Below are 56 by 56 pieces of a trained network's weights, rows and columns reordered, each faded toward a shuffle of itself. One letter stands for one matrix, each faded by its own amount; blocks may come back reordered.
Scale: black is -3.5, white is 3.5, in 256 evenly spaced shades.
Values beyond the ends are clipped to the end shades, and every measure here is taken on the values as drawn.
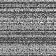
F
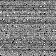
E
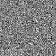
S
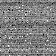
E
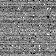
E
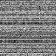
F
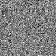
S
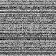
F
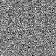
S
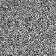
S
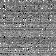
E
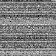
F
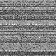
F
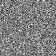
S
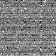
E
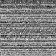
F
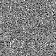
S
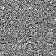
S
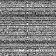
F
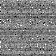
E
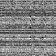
F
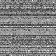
F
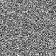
S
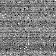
E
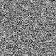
S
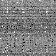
E
